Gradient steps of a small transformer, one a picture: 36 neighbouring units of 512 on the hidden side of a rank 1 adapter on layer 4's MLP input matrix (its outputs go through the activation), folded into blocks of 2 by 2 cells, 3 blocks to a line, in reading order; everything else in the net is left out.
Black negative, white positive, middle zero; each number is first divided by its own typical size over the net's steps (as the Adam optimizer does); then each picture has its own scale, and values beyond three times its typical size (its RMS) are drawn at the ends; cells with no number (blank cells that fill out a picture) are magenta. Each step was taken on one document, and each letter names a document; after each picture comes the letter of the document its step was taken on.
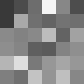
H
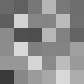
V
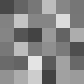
V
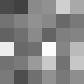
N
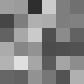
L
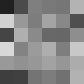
N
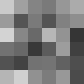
L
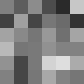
L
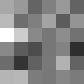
L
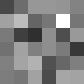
V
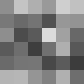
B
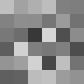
V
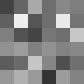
V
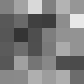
N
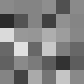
H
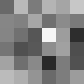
B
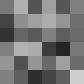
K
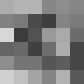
B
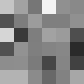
B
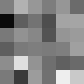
H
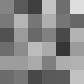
K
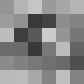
B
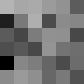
N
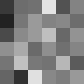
H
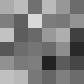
B
